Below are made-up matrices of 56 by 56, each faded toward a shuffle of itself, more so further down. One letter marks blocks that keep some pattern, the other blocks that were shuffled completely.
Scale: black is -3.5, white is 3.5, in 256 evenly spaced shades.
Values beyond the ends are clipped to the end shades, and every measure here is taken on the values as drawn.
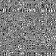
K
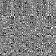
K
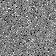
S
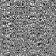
K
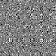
K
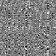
K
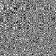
K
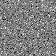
S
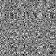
K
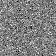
S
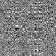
K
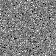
S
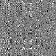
K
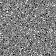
S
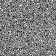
S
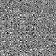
K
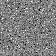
S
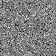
S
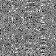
K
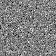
S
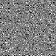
K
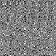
K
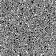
S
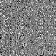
K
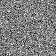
S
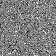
S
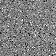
S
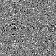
K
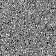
S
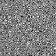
K
